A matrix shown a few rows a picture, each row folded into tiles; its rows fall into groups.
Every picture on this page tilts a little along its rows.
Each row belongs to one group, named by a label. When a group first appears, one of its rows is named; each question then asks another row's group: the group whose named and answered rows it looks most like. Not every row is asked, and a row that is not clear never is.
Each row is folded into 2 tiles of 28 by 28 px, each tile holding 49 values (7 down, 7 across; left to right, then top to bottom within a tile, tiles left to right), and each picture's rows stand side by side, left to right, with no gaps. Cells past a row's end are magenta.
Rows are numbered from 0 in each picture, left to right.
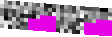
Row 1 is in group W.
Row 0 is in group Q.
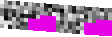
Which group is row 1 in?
W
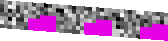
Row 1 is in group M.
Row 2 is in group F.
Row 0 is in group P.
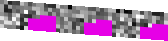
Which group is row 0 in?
Q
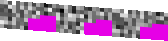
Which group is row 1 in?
W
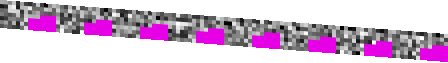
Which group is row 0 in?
M
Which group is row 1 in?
Q
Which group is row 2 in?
Q
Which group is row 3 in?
W
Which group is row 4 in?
M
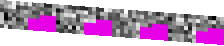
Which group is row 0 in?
P
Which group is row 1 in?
M
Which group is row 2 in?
M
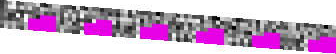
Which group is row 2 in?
W
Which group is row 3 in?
M
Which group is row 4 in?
M
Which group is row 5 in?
W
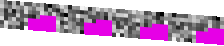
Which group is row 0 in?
Q
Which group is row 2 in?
P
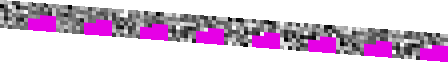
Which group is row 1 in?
P
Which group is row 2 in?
P
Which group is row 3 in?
W
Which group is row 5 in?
Q
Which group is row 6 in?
P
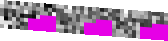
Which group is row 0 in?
Q
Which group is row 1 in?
M
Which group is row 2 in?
F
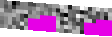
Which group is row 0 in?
W
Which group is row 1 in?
P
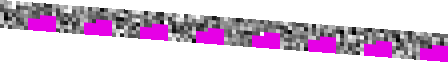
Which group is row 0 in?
P
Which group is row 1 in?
P
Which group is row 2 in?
P
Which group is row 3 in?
F
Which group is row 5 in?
M
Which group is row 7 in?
F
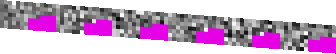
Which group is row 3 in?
Q
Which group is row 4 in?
F
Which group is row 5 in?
W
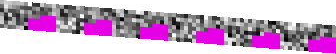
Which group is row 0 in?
P
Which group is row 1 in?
Q
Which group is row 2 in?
P
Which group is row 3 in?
M
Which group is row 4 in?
Q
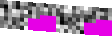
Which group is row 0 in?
W
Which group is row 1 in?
F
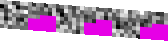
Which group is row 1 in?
F
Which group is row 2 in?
F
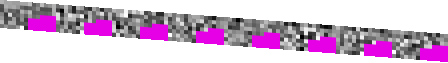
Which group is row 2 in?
P
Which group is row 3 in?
F
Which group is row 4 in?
Q
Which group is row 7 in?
W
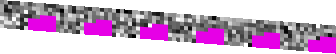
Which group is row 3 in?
F
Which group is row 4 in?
P
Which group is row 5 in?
M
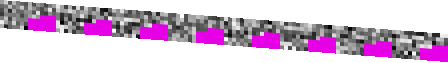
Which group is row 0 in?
M
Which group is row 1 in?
Q
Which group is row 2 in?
W
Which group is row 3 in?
F
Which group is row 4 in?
F
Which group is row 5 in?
F
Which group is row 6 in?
Q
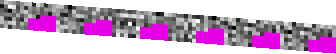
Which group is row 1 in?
Q
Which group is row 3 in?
M
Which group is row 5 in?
P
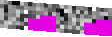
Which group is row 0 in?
Q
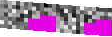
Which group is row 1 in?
F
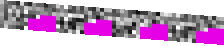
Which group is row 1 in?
W
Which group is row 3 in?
W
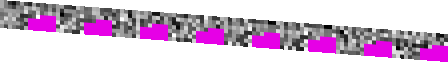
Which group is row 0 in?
Q
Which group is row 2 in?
F
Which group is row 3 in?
M
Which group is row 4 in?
W
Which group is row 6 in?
M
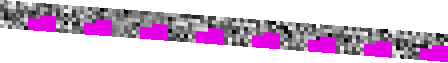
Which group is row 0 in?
F
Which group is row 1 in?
P
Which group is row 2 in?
W
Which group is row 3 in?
M
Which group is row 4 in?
M
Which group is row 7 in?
Q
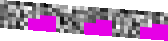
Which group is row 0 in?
M
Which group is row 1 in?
P
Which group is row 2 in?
M
